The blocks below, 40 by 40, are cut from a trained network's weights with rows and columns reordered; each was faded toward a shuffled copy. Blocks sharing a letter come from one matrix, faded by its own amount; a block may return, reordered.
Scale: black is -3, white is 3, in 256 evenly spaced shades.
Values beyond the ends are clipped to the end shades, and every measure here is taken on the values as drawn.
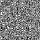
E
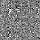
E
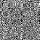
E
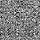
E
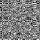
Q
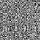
E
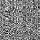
E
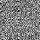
E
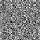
E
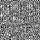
E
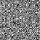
Q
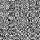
Q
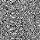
E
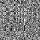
E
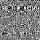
Q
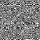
Q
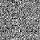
E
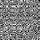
Q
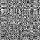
Q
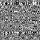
Q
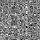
E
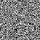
E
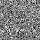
E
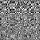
Q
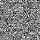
E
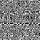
Q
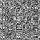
E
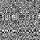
Q
